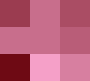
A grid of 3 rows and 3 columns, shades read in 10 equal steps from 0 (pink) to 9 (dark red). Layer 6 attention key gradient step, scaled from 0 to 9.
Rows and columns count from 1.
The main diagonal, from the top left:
6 3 2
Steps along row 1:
down up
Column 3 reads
5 4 2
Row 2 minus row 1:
-3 0 -1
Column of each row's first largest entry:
1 3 1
